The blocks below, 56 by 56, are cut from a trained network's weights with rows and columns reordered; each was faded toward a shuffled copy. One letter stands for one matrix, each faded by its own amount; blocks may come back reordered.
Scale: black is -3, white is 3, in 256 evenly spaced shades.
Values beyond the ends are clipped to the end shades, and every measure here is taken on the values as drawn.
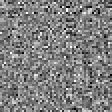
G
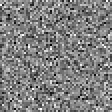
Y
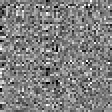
G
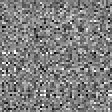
G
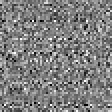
G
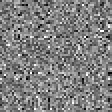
G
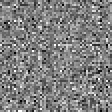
G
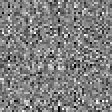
G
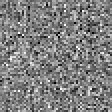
Y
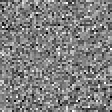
Y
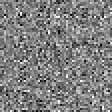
G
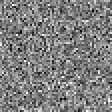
Y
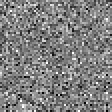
Y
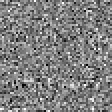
Y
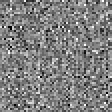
G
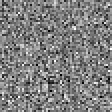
Y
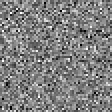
Y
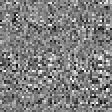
G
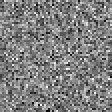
Y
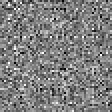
G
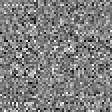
G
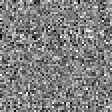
Y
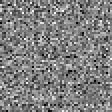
Y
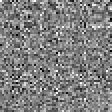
G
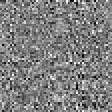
G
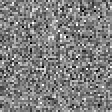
Y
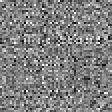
G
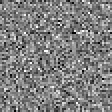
Y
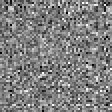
G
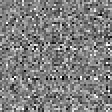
G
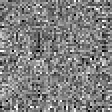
G
